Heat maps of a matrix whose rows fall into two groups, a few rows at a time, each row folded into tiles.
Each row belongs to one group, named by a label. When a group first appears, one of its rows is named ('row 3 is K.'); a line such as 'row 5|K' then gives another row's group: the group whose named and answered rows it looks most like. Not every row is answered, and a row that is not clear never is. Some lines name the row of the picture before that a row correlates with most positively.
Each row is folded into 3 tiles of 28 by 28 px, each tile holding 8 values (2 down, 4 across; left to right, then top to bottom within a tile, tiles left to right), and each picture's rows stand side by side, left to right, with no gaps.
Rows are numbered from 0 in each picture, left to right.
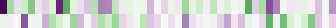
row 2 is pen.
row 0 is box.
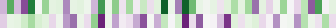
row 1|pen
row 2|pen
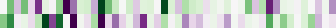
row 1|pen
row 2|pen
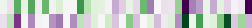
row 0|pen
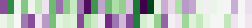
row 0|box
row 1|box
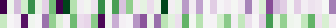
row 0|box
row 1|pen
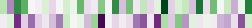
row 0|pen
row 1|pen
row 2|pen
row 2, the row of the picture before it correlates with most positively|1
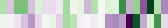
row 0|pen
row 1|box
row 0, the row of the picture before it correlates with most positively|0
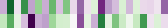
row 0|box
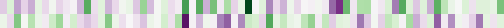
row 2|pen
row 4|box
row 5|pen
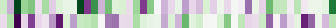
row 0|pen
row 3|pen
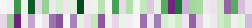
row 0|pen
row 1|pen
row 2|box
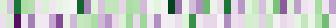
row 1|box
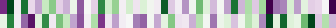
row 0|box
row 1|pen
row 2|box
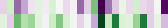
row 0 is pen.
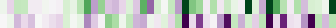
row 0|pen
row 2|pen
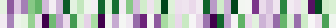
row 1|pen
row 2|box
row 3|box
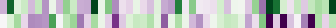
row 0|box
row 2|box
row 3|pen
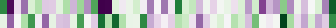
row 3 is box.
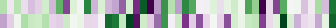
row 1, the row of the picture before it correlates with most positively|3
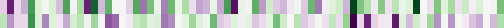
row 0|box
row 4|pen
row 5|pen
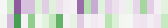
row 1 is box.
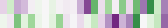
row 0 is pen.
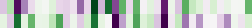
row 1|box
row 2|pen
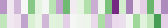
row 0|box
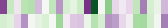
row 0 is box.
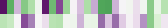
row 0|box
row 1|pen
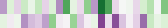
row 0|box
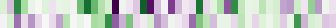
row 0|pen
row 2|box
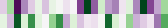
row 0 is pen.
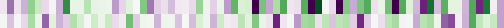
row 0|box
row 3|box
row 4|box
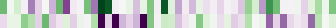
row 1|pen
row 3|pen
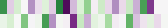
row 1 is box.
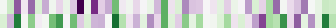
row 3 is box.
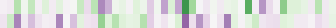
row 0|pen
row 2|pen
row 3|box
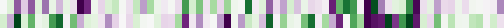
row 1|box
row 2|pen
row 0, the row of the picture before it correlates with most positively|1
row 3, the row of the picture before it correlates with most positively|1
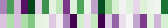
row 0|pen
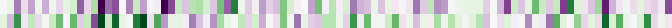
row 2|box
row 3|box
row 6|box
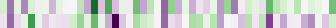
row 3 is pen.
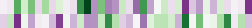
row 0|pen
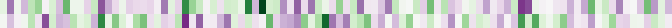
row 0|box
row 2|pen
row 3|box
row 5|box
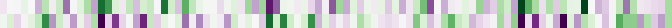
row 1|pen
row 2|pen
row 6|pen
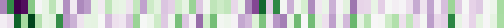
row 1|box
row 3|box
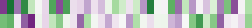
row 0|box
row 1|box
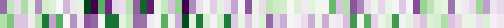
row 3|pen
